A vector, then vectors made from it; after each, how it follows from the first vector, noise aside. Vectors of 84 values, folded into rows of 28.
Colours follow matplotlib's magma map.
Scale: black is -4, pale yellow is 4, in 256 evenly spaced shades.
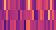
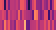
negated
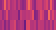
shrunk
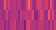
shrunk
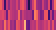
negated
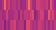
shrunk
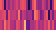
negated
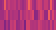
shrunk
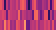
negated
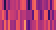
negated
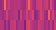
shrunk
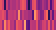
negated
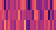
negated
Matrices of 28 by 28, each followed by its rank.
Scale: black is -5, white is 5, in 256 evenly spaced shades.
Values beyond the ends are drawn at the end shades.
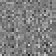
five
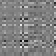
two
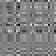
two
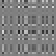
one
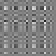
one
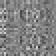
five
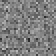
five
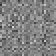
five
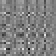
two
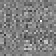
five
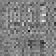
five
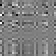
two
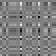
one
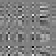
two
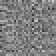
five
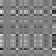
one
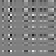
one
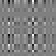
one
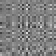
two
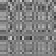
two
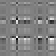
one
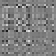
two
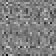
five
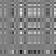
one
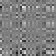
two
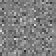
five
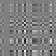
one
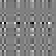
one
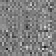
five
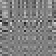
two
